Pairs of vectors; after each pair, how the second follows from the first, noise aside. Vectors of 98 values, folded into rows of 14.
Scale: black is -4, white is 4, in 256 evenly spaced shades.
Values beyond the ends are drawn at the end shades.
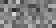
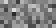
negated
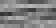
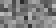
shuffled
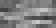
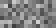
shuffled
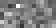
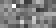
shuffled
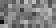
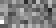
negated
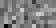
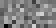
copied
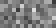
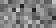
negated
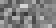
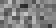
negated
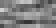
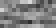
copied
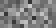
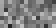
wrapped around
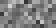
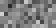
negated
